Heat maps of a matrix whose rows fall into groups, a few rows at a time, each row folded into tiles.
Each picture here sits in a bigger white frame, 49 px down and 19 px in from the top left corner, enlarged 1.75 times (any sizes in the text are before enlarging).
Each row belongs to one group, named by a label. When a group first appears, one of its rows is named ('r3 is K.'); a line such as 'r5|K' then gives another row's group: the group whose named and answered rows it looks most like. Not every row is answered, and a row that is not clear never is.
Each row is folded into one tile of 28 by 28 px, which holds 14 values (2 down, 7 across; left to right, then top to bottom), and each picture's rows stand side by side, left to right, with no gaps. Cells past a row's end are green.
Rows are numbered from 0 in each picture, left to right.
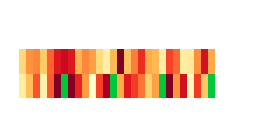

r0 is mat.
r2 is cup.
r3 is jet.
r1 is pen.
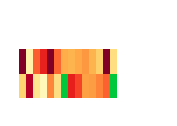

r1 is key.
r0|cup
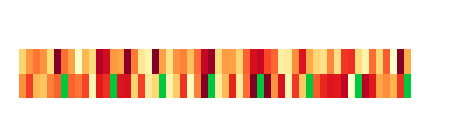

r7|key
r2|key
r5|jet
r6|jet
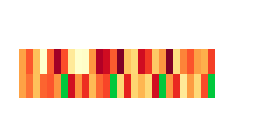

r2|cup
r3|cup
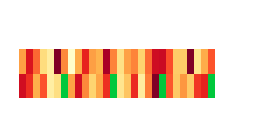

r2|mat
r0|key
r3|pen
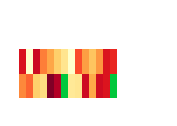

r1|mat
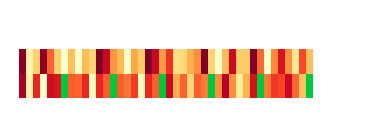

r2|jet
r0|pen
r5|key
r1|jet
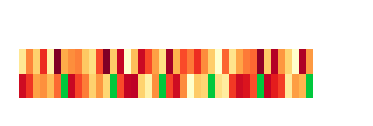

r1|jet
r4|mat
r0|key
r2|cup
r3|cup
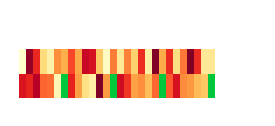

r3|cup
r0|key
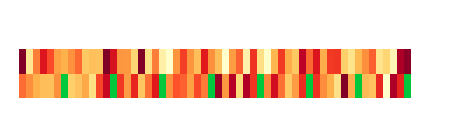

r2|pen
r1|mat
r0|cup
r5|key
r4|pen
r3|key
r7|mat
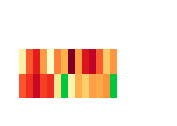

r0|key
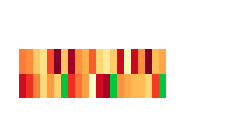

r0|jet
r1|pen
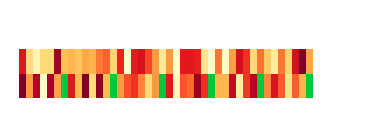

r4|pen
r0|jet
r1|jet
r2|cup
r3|pen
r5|jet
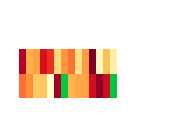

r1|pen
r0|cup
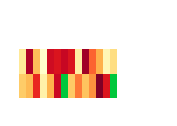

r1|pen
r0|mat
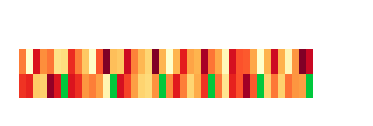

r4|pen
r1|jet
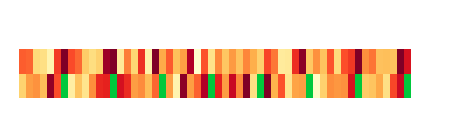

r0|mat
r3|pen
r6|mat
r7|mat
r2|key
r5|jet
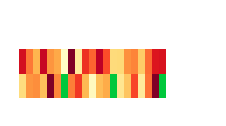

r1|cup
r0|pen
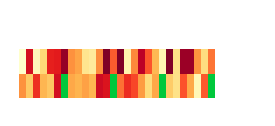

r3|cup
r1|mat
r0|mat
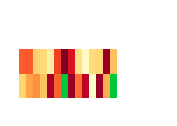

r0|mat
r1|jet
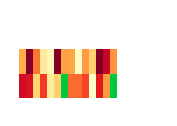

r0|key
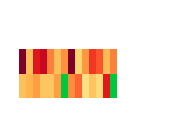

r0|cup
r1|cup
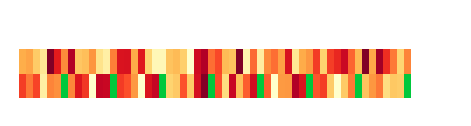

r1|pen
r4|pen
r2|pen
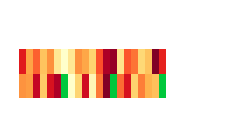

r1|mat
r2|key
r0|pen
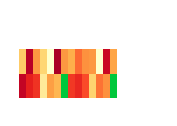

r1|key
